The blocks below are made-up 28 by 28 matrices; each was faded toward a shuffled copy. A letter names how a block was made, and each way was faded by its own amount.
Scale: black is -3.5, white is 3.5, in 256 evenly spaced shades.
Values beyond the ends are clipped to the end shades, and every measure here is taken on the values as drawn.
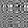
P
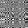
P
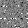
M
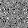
M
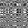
P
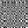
P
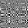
P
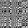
P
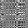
P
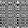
P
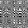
P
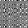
P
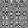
P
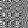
P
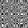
P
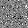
M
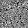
M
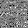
M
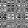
P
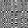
P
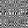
P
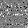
M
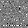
M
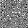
M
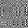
P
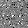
M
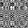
P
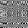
P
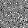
M
